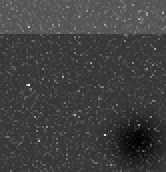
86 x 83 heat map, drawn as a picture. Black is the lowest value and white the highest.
One dip sinks in the bottom right. The top part is higher, up to a seam about 20% of the way down. No regular stripes run through it. The ninth with the lowest average is the bottom right.
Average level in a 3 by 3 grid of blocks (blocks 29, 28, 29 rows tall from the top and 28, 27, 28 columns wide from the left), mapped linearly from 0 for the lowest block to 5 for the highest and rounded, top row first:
555 | 333 | 330
